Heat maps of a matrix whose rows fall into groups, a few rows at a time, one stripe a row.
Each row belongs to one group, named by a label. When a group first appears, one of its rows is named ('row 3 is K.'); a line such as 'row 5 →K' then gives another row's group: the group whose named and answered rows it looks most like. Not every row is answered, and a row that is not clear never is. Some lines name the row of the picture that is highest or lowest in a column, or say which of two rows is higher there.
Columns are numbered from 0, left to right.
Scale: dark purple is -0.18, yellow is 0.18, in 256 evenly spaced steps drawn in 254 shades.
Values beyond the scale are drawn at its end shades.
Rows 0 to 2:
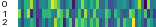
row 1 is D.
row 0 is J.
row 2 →J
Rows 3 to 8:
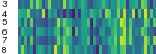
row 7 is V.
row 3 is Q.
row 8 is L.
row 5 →V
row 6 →L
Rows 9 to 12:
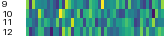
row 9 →V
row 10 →J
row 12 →J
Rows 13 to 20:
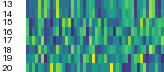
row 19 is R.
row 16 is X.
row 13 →Q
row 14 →Q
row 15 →J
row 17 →V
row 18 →Q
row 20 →X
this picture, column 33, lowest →20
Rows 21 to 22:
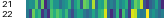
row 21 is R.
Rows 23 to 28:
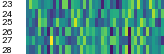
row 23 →L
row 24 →V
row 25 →Q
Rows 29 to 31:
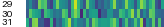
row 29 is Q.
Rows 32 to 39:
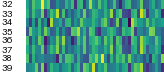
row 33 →X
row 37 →X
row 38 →V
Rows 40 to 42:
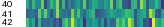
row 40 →X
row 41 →Q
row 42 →V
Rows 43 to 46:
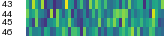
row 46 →L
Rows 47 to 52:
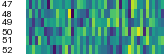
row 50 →R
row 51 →J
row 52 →L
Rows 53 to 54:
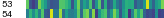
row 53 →J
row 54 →R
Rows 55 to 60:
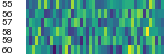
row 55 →Q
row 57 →L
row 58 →X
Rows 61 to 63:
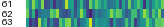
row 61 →V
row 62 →X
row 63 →J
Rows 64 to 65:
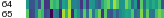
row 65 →J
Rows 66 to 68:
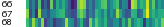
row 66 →X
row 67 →X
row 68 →V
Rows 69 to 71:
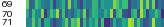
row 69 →D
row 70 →X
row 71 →L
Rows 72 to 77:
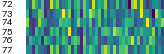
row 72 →R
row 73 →J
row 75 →D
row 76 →L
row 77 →D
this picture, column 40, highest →74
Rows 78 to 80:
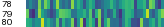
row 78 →Q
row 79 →J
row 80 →Q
